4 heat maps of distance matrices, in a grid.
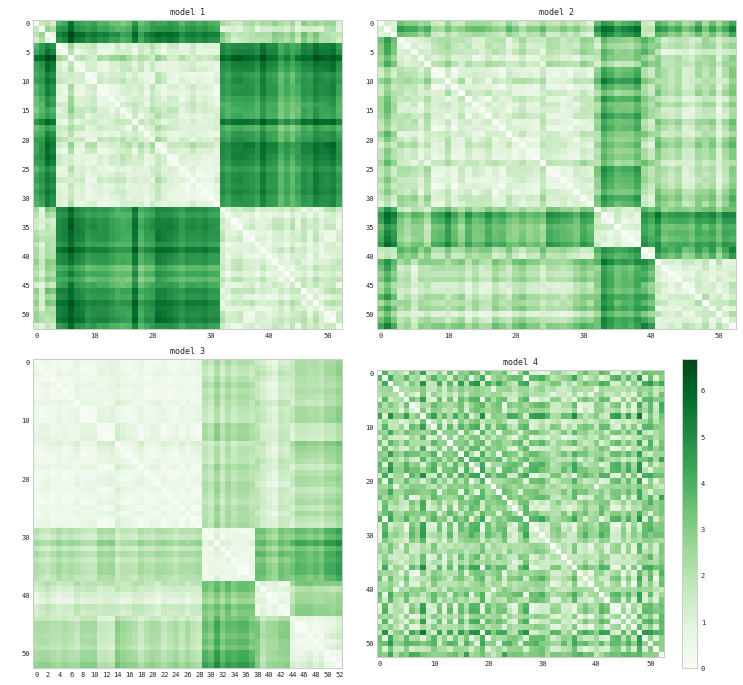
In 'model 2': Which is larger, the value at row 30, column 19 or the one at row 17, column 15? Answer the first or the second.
the first
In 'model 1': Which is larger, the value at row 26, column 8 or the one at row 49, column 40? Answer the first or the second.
the first
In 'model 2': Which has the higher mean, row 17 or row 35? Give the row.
35
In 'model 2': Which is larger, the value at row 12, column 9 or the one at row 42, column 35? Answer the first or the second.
the second
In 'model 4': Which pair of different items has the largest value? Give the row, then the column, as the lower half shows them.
48, 8
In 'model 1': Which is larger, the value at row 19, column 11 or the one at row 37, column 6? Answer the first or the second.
the second
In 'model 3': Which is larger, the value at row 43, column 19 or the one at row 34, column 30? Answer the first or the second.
the first
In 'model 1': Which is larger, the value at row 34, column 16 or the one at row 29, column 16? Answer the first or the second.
the first
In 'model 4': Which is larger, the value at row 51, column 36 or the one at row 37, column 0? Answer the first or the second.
the first
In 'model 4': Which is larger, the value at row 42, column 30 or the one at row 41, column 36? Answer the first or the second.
the second
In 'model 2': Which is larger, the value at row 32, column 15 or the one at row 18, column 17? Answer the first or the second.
the first
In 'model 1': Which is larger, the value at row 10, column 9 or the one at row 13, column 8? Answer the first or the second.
the second
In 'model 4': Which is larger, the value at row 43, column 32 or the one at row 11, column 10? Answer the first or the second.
the second
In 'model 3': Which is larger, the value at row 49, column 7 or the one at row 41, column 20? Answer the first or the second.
the first
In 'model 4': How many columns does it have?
53
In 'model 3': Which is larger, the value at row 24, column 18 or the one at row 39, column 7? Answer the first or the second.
the second
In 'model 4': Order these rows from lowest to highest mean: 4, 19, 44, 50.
4, 44, 19, 50
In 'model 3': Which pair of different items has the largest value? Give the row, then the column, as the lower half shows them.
52, 31
